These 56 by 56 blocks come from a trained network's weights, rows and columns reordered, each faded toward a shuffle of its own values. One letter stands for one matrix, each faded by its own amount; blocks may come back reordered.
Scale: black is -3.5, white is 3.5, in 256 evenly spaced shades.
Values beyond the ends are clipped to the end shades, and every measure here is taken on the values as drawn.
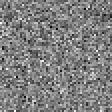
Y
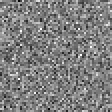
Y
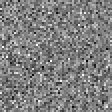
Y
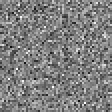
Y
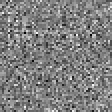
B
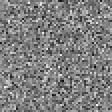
Y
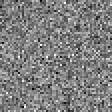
Y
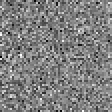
B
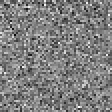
Y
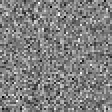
B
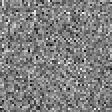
B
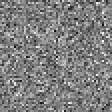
B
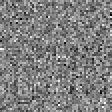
B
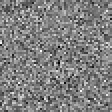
Y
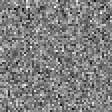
Y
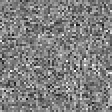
B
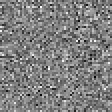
B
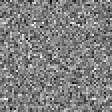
B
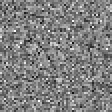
B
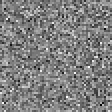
Y
